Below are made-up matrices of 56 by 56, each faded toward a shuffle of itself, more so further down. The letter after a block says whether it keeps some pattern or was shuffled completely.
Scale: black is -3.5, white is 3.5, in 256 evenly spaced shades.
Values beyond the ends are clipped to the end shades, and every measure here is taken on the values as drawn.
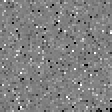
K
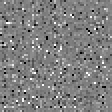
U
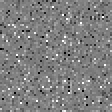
K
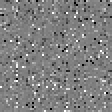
U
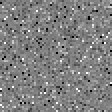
K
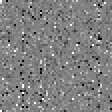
U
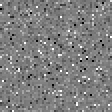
K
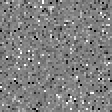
K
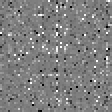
U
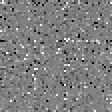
U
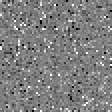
K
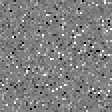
K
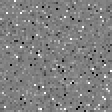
K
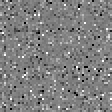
U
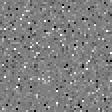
K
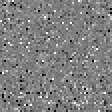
U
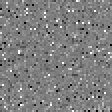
K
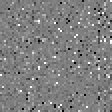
U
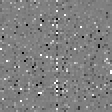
U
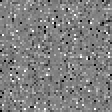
U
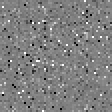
U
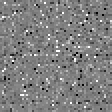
U
